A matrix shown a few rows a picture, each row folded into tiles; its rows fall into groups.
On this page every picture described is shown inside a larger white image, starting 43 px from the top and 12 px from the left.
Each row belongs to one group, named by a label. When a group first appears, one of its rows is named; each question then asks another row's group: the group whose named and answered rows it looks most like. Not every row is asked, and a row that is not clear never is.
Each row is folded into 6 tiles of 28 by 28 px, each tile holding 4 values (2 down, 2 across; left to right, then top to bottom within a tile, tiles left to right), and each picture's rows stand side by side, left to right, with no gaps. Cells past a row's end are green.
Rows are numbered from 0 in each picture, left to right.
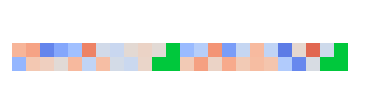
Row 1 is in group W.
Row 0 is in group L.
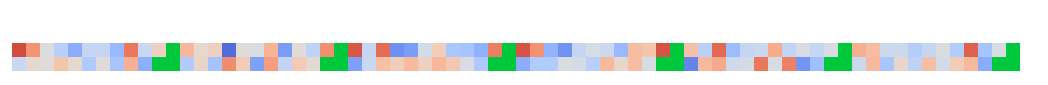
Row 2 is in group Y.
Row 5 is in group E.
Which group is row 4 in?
Y
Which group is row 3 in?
L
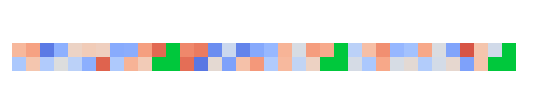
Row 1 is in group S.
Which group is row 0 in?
L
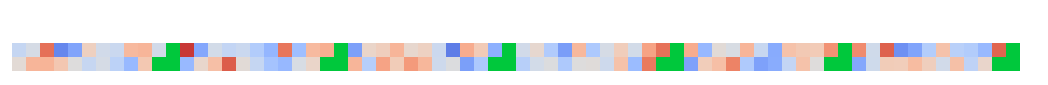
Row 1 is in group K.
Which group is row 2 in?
W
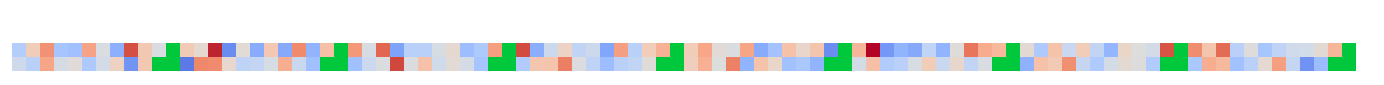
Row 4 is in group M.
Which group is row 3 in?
K
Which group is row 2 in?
Y
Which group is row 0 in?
W
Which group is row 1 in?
Y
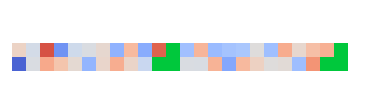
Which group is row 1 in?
S
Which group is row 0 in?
Y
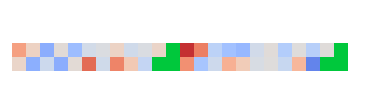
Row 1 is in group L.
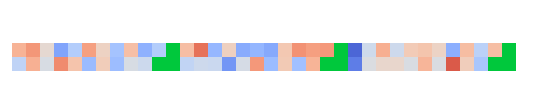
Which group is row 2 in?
Y
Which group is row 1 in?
S
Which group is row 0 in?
L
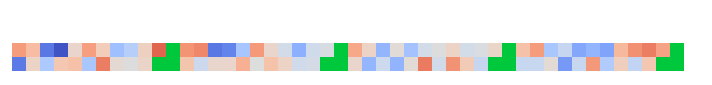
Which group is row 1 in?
L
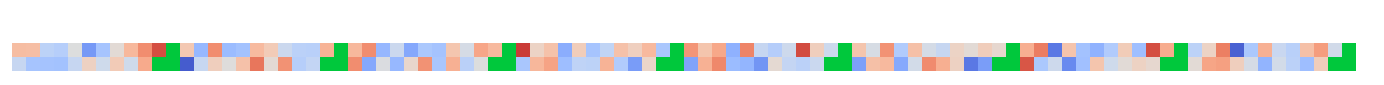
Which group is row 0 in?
S
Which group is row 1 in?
Y
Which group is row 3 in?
M
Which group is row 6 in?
S
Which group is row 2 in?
S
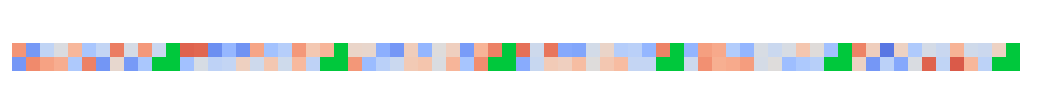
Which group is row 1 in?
L
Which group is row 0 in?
K
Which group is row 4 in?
W
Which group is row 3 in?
Y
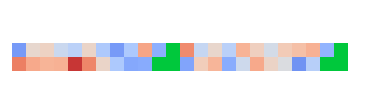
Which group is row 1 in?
M
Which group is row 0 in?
W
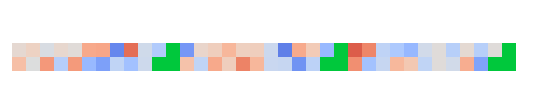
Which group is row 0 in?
W
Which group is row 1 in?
W
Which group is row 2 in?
L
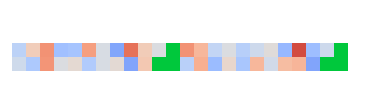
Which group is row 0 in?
W
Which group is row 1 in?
E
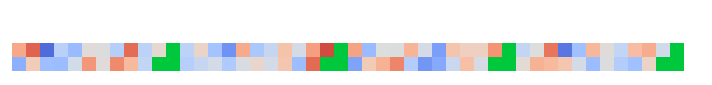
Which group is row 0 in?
E
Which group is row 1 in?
S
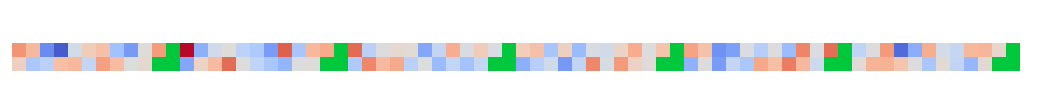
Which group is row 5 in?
W
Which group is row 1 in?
K
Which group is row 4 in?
E
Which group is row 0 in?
L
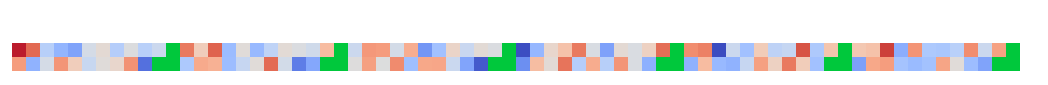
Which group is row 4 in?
E
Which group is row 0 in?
L
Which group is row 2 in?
M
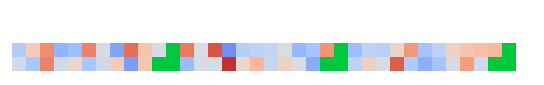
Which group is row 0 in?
W
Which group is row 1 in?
Y
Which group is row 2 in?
K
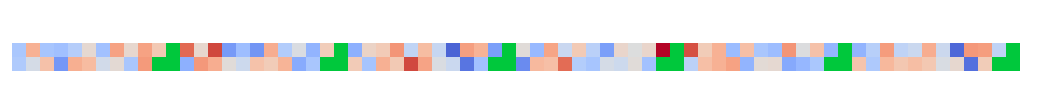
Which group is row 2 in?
W
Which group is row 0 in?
S
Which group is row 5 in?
W
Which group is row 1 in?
Y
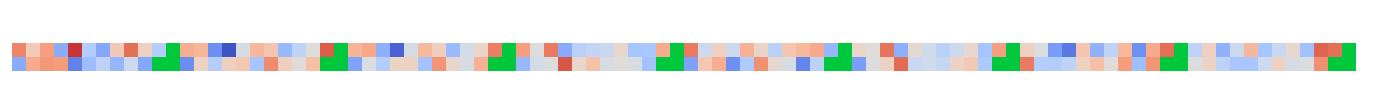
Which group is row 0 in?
M
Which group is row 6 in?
S
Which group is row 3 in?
Y
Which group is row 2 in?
L
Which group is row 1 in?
L
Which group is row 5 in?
Y
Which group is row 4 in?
M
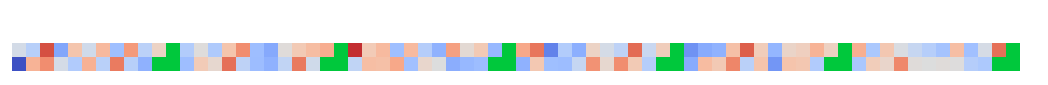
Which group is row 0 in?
Y
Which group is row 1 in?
K
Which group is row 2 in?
M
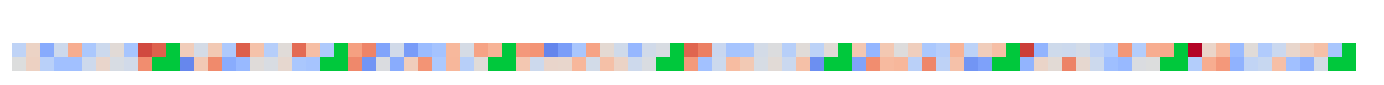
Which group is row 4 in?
L
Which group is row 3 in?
L
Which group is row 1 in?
M
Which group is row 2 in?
S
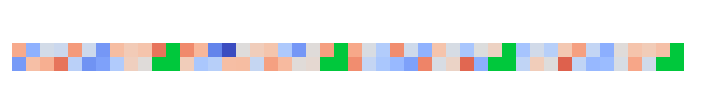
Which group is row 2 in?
E
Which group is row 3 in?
K
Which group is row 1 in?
L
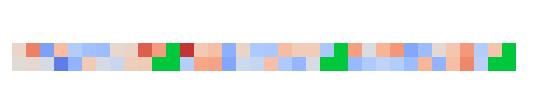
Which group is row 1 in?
M
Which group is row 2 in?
E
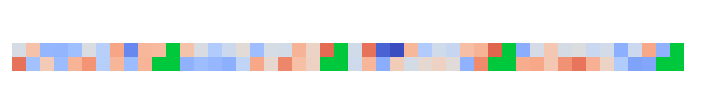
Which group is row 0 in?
S
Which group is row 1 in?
E
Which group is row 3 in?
W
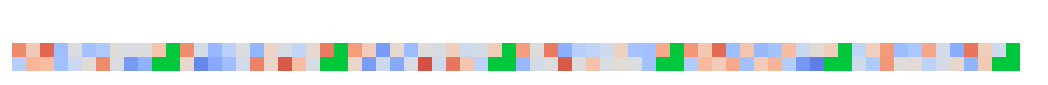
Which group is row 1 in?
E
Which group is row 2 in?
E
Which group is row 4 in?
M
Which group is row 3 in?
Y
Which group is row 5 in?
W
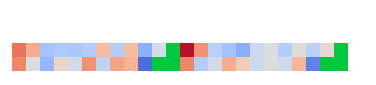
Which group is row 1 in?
L
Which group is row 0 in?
E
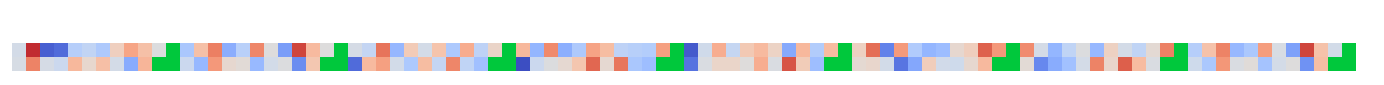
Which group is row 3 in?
Y
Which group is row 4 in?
Y
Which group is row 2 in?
Y
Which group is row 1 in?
W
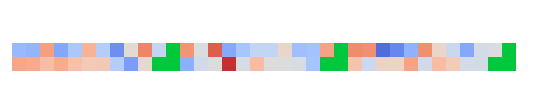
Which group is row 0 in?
W
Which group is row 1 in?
Y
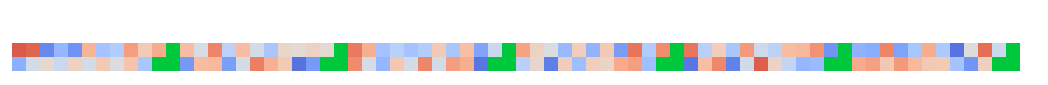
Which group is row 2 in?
E
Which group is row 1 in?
M
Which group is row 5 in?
W
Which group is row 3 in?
E
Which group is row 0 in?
L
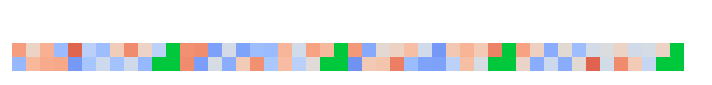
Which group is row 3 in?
E
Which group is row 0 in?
M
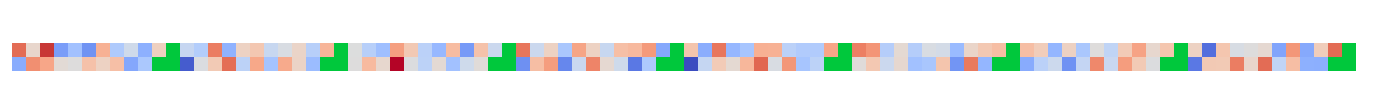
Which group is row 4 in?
Y
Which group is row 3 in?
M
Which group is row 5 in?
L
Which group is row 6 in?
E
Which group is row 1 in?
Y
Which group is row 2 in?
K
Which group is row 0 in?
Y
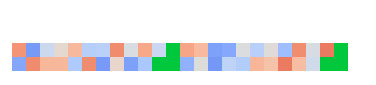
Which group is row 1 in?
E
